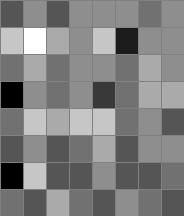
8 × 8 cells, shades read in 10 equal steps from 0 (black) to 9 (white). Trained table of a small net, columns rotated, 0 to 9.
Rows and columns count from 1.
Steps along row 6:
up down up up down up same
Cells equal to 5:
19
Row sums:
35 45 39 32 43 34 28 32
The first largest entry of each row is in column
2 2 2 7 2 5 2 3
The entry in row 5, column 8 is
3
